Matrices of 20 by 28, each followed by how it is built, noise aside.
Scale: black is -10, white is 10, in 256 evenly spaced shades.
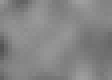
smooth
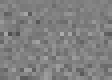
uneven rows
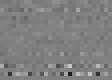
uneven rows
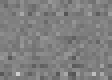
uneven rows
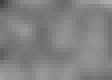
smooth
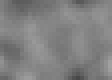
smooth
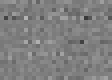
uneven rows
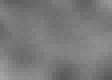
smooth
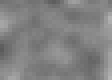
smooth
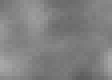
smooth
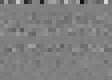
uneven rows
